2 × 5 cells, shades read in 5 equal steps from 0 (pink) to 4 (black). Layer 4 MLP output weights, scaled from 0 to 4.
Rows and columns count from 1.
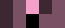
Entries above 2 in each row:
2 2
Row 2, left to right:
3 2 4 2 2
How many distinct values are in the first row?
3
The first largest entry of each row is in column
1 3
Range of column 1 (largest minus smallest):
0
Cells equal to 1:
0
